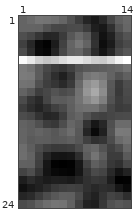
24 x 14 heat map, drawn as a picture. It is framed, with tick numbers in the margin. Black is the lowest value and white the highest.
Row 6 differs from the rows beside it. The values are skewed, with a long tail toward high values. On average the colour sits 30% of the way up the scale.
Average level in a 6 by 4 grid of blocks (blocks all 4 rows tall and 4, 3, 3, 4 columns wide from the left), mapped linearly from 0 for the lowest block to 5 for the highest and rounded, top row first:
2222 | 4355 | 2253 | 3323 | 2022 | 1211
